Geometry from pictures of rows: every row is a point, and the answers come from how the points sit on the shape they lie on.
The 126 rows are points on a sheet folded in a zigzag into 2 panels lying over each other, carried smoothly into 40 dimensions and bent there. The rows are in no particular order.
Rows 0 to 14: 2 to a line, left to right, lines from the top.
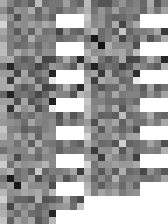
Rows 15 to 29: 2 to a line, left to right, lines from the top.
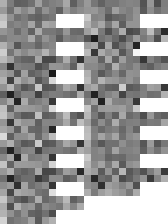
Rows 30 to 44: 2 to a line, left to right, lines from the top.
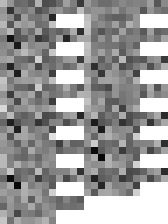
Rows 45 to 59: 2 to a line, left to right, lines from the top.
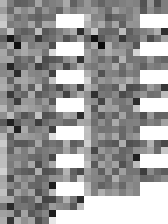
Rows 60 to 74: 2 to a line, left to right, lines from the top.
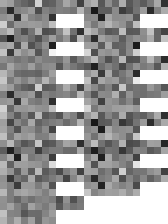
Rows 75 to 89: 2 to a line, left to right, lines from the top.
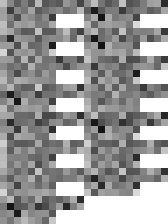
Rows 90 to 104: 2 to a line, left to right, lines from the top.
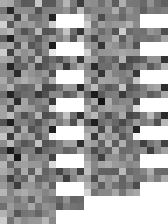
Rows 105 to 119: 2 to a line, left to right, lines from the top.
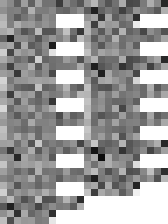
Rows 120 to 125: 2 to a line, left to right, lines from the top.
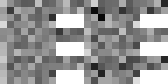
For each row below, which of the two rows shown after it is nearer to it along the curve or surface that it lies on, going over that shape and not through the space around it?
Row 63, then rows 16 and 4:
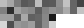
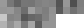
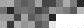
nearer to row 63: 4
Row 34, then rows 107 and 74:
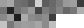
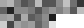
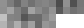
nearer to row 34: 107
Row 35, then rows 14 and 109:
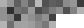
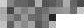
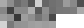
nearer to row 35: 14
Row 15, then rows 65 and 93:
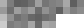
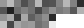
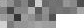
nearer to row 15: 93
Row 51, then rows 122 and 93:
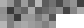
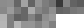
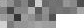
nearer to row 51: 122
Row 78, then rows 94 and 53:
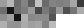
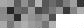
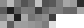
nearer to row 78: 53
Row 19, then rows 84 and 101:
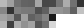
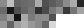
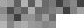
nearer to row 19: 84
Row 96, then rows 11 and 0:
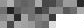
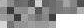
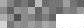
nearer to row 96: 11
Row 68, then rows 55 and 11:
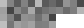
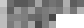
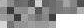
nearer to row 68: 55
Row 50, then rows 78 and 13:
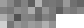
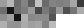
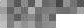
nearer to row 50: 78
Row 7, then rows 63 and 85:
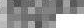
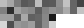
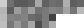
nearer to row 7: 85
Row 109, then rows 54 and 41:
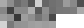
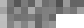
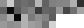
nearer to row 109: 41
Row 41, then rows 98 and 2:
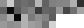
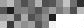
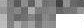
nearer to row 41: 98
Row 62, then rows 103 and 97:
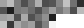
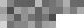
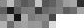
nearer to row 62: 97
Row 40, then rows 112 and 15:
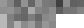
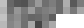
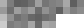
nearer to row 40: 112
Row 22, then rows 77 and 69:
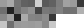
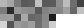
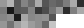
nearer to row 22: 77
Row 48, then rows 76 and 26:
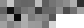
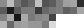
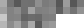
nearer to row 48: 76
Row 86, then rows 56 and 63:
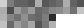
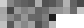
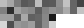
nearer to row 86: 56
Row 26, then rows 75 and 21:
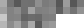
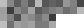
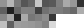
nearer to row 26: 75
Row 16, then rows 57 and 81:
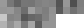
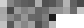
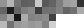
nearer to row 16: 57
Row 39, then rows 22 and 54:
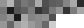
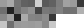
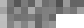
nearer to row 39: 22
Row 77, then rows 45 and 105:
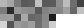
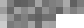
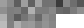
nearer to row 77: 45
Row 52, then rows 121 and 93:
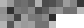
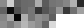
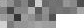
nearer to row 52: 121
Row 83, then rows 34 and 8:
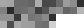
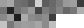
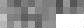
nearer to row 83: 34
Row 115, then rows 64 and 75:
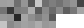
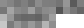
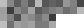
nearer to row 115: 64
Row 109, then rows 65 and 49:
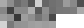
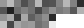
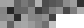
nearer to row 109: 65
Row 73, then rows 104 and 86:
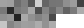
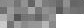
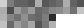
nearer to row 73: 104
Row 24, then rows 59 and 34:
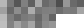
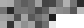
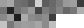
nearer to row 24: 59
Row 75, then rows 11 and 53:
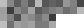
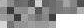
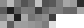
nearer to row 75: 53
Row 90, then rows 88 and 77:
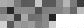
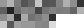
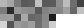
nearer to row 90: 77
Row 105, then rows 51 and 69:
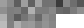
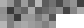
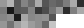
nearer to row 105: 51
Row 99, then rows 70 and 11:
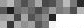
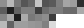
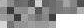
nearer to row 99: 70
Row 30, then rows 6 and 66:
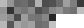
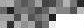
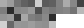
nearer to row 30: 6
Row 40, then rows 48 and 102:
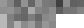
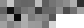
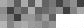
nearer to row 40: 102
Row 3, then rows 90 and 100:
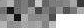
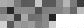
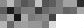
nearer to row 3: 100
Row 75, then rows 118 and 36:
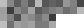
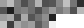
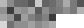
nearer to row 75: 118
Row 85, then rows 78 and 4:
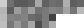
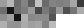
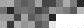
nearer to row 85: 4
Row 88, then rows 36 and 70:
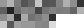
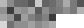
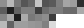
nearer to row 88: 70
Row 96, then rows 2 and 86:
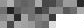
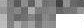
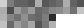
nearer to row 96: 86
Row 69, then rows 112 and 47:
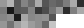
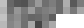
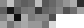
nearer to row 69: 47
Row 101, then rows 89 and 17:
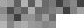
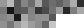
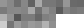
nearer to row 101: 89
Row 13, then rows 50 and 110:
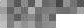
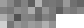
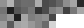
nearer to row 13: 110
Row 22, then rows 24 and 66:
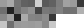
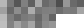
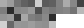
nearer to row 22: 66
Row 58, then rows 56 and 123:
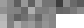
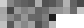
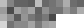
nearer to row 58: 56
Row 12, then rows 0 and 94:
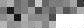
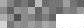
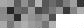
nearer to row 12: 0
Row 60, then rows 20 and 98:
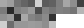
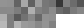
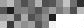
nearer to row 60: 98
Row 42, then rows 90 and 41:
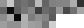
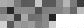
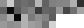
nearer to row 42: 41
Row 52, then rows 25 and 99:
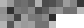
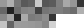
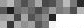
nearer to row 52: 99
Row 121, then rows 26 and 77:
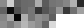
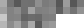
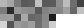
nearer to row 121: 77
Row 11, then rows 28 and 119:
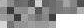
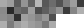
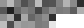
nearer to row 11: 119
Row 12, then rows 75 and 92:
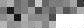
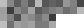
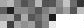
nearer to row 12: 92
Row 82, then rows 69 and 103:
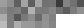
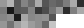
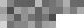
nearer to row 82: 69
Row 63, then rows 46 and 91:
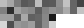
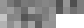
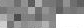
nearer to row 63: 91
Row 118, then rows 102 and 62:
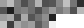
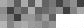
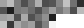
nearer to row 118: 62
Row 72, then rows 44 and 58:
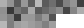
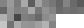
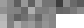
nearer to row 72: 58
